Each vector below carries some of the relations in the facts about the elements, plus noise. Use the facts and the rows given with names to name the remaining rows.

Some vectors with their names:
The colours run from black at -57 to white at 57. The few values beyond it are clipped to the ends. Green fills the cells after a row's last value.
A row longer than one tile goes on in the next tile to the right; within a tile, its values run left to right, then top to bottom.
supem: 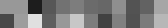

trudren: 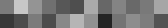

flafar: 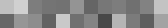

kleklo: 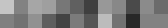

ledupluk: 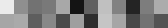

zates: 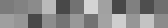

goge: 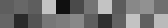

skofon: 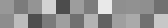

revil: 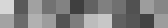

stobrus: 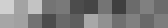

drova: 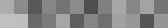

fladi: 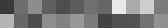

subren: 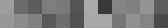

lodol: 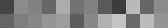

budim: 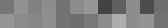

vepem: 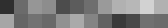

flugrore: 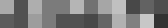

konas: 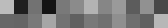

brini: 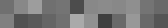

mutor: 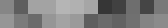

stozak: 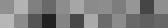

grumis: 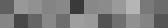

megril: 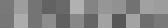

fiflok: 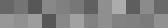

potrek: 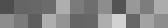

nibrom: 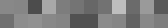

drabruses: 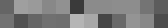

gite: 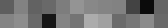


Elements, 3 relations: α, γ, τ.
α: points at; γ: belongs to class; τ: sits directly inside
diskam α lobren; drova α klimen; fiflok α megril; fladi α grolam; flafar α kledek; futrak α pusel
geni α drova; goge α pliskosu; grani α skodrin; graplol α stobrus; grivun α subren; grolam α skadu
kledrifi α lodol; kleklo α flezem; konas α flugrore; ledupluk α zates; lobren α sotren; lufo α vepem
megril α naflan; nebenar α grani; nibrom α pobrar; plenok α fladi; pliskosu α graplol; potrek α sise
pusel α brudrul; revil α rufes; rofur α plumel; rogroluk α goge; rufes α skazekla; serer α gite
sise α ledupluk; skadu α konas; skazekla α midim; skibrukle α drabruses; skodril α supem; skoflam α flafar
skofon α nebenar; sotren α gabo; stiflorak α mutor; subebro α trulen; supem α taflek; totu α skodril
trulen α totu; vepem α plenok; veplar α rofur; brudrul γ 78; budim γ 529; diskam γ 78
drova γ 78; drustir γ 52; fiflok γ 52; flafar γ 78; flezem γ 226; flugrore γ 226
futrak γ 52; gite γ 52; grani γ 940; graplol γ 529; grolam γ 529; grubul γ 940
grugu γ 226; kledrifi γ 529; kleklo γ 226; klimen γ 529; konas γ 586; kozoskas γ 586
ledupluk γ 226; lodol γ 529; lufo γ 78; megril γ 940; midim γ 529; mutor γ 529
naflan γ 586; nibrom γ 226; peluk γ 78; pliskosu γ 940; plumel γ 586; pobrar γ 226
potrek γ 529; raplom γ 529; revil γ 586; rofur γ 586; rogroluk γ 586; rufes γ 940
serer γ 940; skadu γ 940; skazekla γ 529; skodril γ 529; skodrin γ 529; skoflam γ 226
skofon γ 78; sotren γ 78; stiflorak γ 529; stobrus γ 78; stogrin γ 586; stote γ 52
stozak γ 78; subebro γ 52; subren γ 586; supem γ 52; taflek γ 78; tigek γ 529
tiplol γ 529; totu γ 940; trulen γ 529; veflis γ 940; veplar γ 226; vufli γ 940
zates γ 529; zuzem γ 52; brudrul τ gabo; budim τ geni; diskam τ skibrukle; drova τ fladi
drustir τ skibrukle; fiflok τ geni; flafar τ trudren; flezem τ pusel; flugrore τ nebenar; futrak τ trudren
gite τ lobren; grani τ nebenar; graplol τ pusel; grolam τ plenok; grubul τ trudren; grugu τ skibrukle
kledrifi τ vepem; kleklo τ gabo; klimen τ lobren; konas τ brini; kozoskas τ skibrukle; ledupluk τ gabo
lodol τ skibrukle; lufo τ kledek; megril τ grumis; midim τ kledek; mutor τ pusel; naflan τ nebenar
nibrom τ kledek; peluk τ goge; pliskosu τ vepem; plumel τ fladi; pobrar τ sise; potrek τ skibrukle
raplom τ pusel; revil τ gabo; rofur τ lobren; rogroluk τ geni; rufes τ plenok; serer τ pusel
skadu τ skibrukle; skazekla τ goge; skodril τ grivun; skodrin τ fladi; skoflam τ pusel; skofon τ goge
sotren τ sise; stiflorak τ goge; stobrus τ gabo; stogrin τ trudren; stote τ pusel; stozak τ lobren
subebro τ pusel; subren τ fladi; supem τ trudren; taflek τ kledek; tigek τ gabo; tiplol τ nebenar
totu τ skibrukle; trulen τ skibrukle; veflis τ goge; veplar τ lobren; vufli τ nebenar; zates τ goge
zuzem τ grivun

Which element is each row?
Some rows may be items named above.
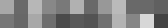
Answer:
flugrore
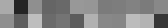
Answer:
naflan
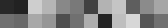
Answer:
nebenar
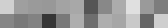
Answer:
sotren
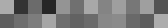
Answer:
konas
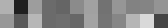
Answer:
naflan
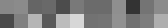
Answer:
futrak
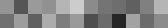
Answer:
serer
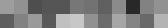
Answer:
futrak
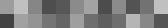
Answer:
grubul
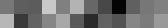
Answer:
graplol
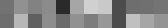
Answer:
veflis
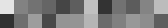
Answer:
stogrin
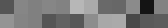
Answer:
klimen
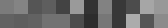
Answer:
pliskosu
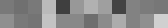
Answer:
stiflorak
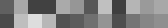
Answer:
totu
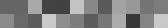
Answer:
grolam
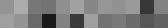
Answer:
stozak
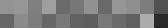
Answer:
pobrar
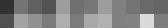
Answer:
drustir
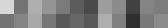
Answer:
kleklo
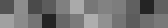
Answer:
gite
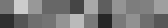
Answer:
trudren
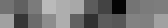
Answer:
graplol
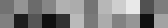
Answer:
lobren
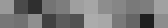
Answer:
rofur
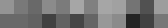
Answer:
veplar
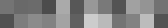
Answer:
kozoskas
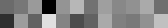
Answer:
skadu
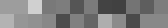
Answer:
tigek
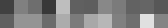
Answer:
drustir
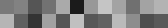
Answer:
sise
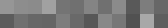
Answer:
pobrar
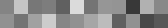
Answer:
rufes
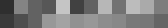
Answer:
skibrukle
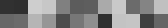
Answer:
nebenar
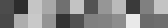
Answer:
grani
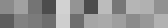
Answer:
diskam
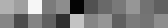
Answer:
gabo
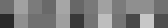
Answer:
grugu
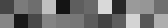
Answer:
goge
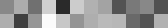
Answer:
skazekla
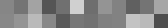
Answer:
vufli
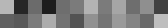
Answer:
konas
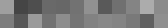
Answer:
rogroluk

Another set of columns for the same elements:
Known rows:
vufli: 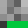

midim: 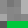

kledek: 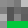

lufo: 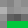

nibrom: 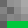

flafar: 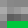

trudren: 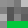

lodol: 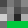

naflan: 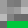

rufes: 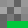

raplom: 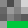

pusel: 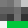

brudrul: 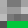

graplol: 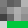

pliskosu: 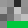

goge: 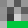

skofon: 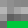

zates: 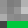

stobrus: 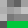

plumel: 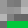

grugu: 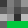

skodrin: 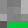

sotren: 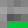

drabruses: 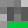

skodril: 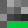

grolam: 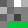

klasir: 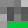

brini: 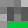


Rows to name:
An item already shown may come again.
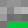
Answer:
revil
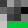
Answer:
skibrukle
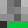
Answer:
gite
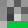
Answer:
goge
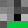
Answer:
drustir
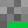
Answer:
megril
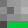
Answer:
kleklo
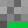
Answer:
grani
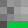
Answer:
ledupluk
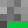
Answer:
futrak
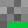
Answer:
megril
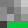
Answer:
flugrore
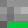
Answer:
skazekla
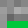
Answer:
rogroluk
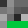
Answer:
potrek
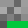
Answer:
grani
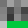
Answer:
sise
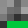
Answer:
supem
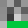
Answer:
goge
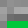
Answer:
rofur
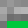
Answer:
revil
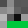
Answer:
diskam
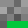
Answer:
megril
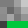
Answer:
flugrore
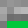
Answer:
revil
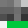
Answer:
pusel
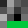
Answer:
trulen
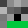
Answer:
skadu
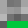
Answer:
stozak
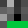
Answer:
totu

